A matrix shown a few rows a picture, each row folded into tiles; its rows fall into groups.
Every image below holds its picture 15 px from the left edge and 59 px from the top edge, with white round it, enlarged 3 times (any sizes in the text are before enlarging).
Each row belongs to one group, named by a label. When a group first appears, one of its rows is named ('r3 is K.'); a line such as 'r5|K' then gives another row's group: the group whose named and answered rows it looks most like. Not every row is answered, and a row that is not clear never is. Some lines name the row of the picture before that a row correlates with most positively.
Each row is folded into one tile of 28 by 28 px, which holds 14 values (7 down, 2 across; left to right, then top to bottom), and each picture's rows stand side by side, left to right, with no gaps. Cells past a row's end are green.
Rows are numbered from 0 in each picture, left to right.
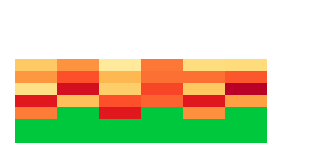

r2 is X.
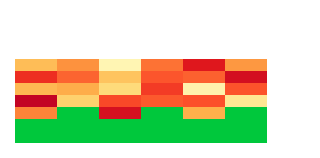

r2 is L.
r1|X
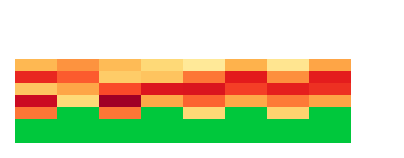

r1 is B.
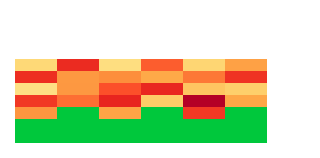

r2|X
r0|X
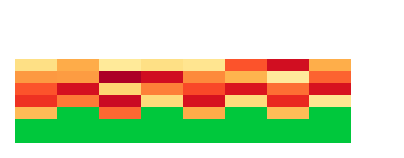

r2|B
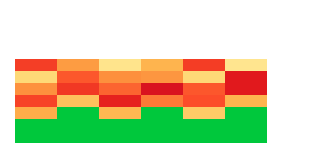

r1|B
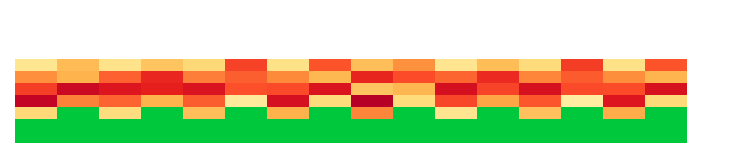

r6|B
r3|B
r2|B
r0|B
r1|B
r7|B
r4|X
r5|B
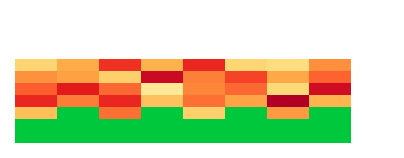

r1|L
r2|L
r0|B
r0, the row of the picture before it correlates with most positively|0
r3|X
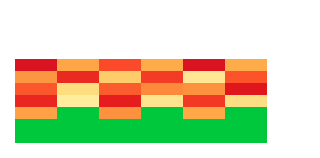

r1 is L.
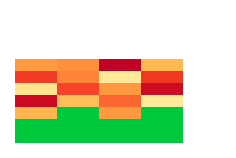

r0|X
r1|L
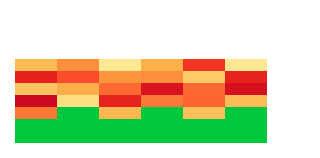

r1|B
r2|L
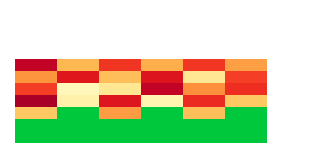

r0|L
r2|L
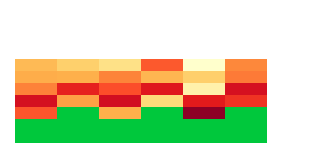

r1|B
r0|B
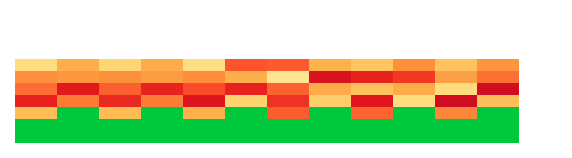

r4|X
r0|B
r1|B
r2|B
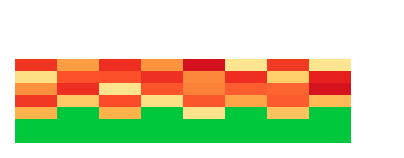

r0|L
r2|L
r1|L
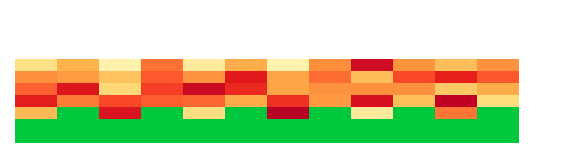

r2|B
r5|X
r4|L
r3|X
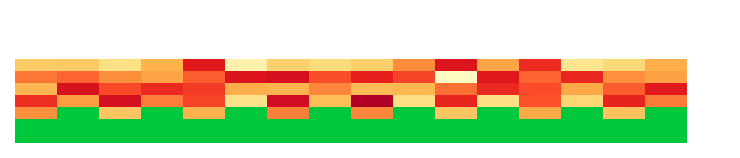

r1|B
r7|B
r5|L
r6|L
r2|L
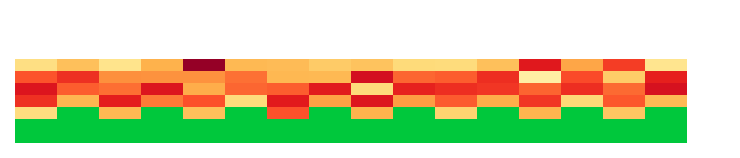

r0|B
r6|L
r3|B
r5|B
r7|L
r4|X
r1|B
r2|L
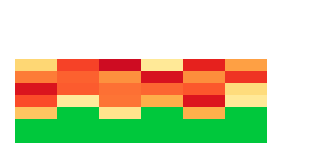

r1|L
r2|L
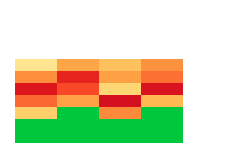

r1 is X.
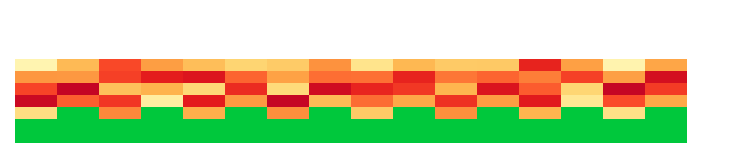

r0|B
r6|L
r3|X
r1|L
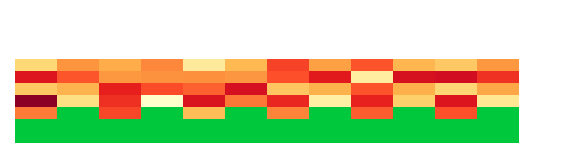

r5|X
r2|B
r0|X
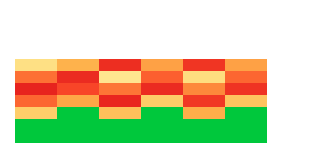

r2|L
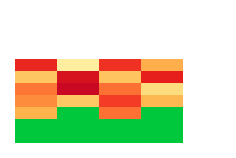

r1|L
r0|L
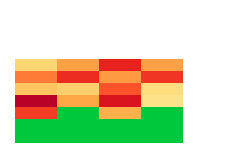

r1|L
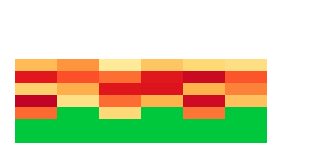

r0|X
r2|X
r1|B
